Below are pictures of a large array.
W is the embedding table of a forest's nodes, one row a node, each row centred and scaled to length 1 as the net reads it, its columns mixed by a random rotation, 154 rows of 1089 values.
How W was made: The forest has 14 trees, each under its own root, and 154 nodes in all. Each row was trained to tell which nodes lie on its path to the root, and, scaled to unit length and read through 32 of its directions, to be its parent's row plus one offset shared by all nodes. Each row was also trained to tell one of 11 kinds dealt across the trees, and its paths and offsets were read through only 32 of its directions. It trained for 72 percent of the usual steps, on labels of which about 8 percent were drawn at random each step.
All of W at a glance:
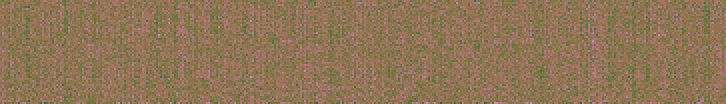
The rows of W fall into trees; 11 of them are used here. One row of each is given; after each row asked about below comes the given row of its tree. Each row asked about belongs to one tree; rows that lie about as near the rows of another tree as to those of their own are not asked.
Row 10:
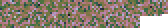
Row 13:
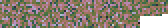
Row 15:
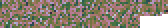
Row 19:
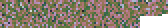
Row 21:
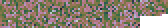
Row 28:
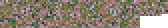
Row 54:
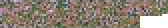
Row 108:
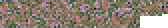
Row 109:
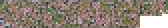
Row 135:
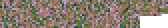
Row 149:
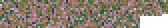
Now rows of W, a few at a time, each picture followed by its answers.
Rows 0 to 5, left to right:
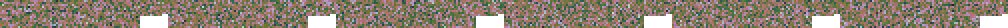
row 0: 109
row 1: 19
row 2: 54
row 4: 149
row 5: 21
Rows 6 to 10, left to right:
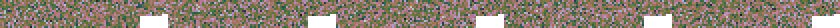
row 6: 109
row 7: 19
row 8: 149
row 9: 10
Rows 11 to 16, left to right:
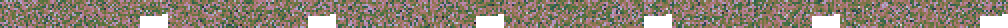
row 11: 10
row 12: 54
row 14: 28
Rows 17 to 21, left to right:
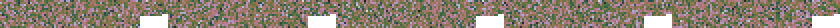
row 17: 21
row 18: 149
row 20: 15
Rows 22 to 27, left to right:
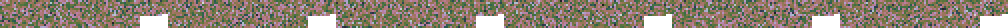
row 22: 28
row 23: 135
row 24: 15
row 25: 10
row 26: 149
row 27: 10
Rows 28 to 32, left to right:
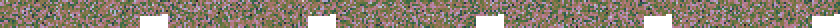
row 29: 19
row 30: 109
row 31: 149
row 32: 108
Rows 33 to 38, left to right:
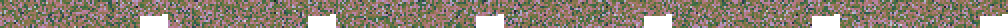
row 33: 19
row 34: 19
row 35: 15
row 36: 10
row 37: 28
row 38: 149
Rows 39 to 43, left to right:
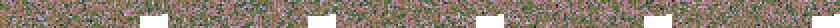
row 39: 15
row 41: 19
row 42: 15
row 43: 19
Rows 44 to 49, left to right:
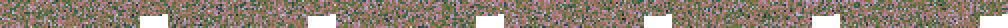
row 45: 10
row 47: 15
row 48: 21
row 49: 10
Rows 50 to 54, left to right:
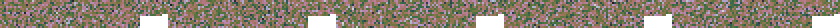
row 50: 21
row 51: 19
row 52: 19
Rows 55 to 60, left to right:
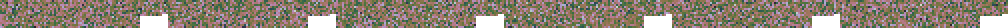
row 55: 13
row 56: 10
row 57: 28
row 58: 109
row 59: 10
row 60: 13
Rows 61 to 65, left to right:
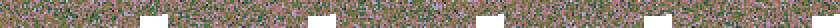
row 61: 21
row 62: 10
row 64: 21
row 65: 13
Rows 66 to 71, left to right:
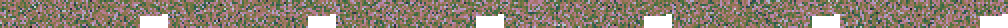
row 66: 135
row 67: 10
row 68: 54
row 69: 149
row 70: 54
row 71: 135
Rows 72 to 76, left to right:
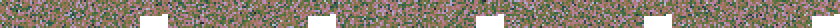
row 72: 13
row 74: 15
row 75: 19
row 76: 135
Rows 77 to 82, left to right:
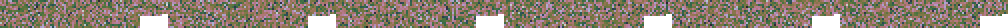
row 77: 10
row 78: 15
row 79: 13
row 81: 10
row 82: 19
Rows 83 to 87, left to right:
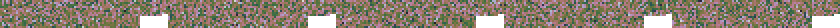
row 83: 109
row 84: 21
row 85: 54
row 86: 15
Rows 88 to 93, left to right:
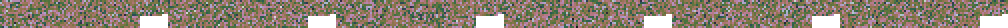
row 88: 28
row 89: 109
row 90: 21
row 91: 149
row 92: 28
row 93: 28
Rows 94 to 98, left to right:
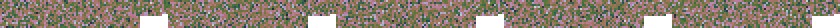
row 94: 15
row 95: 15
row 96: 15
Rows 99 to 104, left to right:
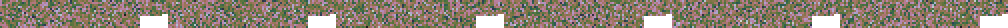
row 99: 28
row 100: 109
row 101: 15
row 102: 135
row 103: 21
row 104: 149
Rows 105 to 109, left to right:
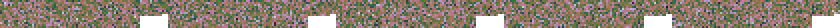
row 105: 149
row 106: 149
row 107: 10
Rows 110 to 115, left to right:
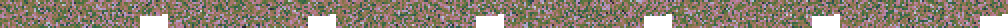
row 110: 109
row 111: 10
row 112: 135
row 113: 19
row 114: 149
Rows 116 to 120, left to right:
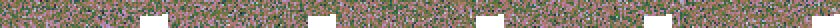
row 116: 149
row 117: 13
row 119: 13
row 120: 28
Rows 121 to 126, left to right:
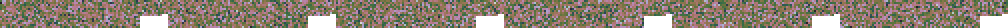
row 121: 15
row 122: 19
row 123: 135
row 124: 21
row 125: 149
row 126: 108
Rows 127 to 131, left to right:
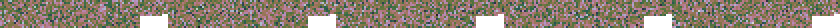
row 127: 19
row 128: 135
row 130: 13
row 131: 109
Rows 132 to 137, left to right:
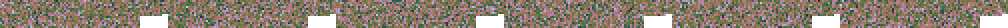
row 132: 28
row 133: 28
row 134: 54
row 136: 13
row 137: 149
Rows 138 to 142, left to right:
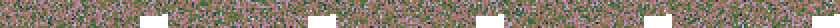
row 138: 15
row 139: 13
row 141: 19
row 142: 21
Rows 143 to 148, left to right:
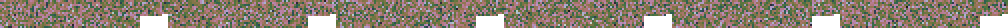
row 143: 108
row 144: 135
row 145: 21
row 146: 21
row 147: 28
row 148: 15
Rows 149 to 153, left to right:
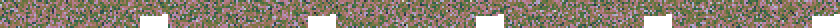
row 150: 149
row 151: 21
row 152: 10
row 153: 19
